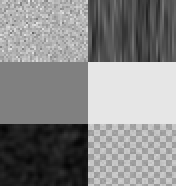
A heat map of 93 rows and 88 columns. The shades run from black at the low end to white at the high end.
The table splits into 3 rows of 2 panels. Panel 1,1: high, fine-grained. Panel 1,2: low, streaked downward. Panel 2,1: middling, flat. Panel 2,2: very high, flat. Panel 3,1: very low, blotchy, faint in contrast. Panel 3,2: high, checkered.
